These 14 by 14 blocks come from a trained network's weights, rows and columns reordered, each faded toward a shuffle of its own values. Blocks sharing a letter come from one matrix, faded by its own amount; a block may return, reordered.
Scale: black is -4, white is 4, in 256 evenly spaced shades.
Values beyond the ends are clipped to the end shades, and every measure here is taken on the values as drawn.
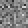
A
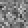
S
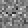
S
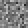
S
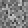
S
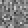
S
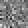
S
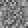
S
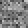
S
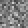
S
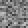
S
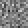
S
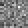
S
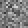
S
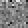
A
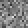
S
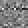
A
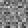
S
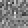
S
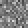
S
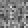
S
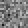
S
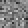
A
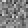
S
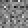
A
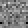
A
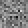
S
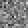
S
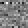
A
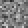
S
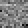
A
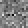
A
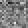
A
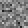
S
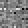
A
